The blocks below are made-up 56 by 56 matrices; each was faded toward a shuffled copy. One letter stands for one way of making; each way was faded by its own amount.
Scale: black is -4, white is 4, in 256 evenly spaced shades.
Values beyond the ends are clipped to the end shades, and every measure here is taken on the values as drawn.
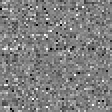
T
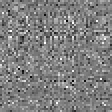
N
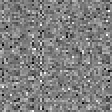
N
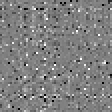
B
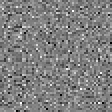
N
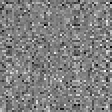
N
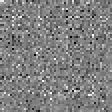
N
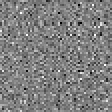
N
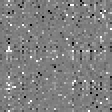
B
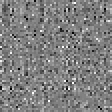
N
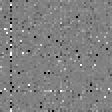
B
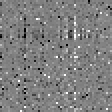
B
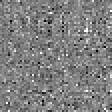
T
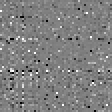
B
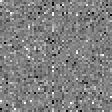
T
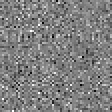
N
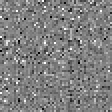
T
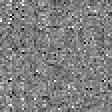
T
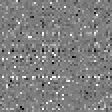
B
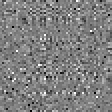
N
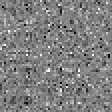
T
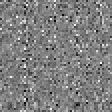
T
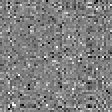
N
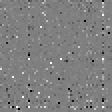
B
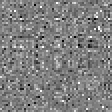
N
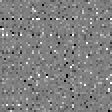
B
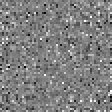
T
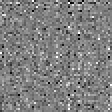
T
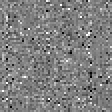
T
